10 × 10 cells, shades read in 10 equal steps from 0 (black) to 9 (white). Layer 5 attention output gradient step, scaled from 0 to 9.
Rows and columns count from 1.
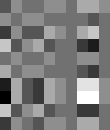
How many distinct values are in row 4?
7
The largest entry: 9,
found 2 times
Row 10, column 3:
4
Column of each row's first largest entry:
8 1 9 1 2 1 8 8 1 8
